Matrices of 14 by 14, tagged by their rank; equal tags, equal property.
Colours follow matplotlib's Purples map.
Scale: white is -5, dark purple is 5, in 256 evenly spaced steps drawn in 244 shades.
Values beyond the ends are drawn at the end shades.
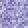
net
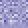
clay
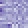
clay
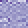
clay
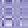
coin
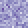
net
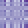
coin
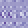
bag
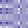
coin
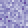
net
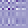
coin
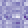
bag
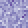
net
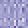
bag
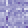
clay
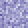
net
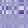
coin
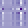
coin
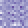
clay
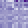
bag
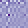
bag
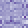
clay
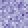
net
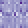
bag
